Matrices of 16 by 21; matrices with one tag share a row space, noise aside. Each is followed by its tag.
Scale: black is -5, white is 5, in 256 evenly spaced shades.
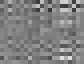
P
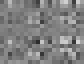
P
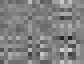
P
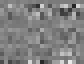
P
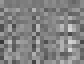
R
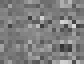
P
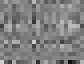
R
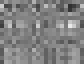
R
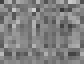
R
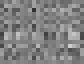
R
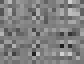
R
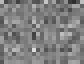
R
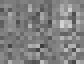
P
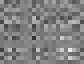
R
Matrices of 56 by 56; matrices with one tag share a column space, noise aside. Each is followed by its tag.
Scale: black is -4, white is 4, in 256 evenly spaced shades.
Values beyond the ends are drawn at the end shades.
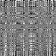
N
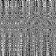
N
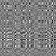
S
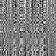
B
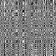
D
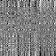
N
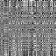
N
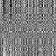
B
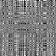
N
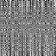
N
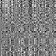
B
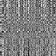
B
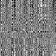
B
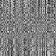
B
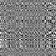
S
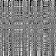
N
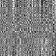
B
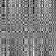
B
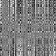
B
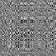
S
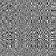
S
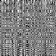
D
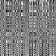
D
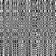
D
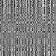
B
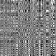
D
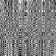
D
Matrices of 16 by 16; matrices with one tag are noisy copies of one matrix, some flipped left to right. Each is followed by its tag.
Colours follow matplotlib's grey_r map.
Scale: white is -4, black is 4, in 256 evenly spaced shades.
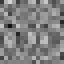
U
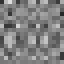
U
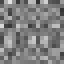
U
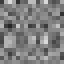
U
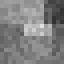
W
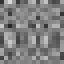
U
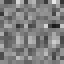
U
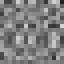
U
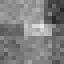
W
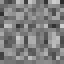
U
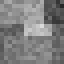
W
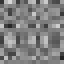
U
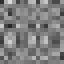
U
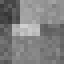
W
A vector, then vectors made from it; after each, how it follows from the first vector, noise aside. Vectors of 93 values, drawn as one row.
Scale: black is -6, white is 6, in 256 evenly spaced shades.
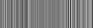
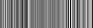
scaled up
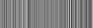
negated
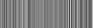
negated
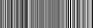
scaled up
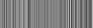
negated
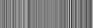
negated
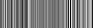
scaled up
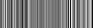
scaled up
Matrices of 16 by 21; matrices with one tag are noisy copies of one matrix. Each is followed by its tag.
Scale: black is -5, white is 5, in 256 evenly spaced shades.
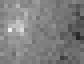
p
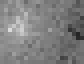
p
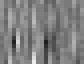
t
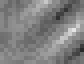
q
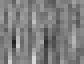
t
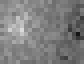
p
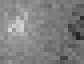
p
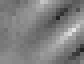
q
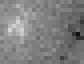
p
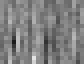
t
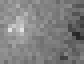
p
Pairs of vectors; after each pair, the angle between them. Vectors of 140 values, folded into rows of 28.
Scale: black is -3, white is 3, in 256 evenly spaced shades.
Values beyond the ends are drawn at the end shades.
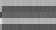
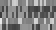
partly aligned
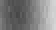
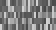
orthogonal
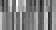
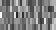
partly aligned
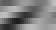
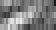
nearly opposite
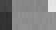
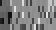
partly aligned
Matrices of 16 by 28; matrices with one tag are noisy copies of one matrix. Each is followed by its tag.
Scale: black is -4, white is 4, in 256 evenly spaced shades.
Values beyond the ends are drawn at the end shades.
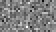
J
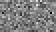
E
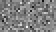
J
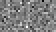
J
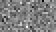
J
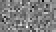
J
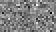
E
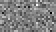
E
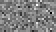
E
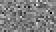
E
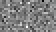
J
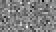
J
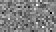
E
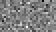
J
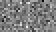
J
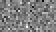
J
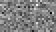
E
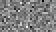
J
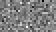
J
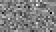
E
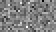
J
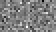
J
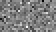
J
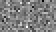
J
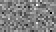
E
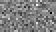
E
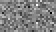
E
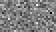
E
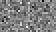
J
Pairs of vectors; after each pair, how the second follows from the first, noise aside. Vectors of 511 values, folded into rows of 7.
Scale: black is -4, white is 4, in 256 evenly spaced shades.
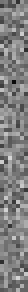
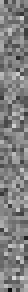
shuffled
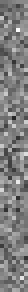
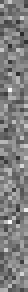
shuffled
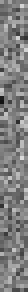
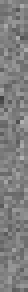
shrunk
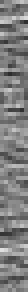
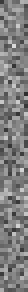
shuffled
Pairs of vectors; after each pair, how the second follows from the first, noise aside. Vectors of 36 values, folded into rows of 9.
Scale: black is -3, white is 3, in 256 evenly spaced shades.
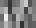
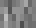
shrunk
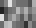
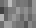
shrunk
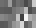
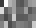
wrapped around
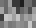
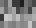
copied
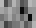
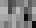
wrapped around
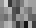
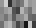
copied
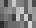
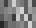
copied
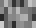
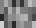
copied
